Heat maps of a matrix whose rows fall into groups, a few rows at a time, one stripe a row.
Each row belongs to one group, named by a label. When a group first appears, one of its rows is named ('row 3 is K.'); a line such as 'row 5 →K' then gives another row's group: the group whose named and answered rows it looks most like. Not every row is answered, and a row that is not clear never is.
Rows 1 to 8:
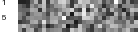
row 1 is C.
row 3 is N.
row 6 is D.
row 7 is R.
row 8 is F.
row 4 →C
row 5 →C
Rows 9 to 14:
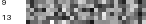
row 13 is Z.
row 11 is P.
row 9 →F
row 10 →F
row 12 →F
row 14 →D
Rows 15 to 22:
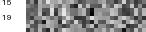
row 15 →C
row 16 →F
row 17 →D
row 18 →D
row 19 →C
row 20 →P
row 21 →N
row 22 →D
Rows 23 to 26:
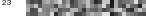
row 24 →F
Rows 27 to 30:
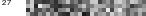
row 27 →R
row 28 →Z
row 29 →R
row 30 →N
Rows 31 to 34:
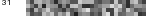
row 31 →F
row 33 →F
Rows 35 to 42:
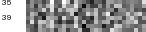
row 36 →P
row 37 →C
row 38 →R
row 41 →P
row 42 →D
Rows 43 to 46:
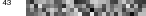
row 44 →Z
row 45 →P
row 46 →N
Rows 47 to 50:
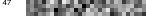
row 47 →P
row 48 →P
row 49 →R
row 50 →C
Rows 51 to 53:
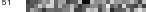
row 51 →D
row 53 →R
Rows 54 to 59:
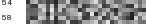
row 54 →R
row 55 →D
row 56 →C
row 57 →N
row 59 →R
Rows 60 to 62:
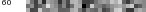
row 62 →N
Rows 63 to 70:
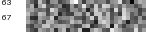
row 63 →N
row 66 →Z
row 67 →C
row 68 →N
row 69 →F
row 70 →D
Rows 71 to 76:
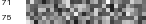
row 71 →R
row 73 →Z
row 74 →P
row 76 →Z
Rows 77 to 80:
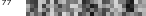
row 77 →D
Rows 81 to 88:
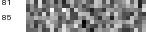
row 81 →Z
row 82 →Z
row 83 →P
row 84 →F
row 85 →F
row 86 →P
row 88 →D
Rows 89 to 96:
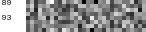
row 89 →P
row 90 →Z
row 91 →Z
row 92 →N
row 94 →Z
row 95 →C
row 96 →P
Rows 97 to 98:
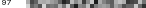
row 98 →F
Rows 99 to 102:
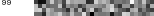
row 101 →Z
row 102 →P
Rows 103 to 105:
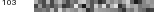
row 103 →N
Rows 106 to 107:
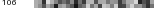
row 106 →Z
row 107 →Z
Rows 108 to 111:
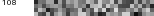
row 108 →D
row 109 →C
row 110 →R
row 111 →N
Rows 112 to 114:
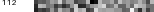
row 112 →D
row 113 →R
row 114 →C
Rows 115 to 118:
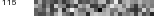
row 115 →R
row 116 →N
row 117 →D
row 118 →C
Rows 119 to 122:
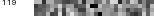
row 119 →Z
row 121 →D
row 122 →D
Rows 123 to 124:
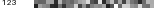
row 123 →N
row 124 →R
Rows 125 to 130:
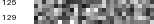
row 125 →Z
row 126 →R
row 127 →F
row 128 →F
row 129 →R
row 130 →P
